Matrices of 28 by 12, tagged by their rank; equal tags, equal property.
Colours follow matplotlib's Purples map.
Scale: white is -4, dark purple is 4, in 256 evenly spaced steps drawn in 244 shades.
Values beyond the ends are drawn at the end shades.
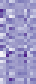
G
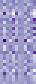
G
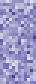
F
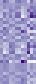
G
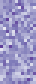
F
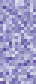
F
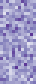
F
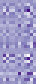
G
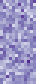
F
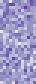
F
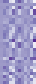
G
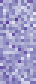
F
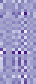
G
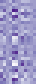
G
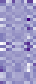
G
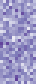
F
